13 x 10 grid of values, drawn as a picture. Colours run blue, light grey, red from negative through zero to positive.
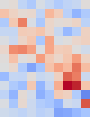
Values change most from cell to cell in the bottom right. An odd patch, rougher than its surroundings, sits in the bottom right. On average the colour sits 50% of the way up the scale. Neither half mirrors the other.
